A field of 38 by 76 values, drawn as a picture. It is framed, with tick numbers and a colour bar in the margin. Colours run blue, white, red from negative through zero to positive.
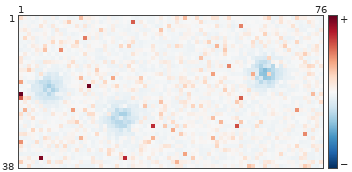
Dips: three. Histogram: skewed, a long tail of high values. Average level on the scale: 50%. Mirror symmetry: none.
